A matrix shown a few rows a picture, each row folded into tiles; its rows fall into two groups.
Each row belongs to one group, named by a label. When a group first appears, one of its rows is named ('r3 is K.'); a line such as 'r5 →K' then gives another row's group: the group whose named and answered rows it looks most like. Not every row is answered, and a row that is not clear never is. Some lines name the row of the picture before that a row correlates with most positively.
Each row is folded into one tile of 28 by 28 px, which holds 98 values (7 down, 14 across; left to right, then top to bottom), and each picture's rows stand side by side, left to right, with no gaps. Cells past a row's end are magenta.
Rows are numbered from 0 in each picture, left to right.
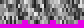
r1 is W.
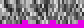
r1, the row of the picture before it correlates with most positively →1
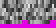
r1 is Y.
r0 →W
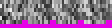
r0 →Y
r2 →W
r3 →W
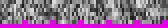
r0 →Y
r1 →W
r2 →Y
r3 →W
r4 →W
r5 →Y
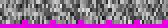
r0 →Y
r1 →W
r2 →W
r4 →W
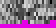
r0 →W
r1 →Y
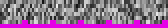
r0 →Y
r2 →Y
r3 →Y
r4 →W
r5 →Y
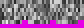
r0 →Y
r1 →W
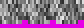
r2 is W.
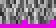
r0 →Y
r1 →Y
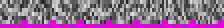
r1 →W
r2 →W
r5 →Y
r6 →W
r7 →W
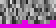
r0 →Y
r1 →W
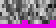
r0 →W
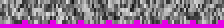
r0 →Y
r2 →W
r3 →W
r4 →Y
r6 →W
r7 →Y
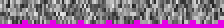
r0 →Y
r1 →W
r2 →W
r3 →W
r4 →Y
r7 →W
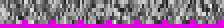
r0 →W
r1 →W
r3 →Y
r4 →W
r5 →Y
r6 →Y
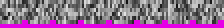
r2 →Y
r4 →Y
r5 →Y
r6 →W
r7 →Y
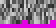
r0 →Y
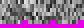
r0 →W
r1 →Y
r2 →Y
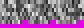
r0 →W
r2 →W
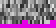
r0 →Y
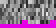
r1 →Y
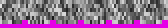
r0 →Y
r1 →W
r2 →W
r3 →W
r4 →W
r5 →W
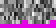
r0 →W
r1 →W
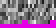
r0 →Y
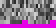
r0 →Y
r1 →W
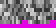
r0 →W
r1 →W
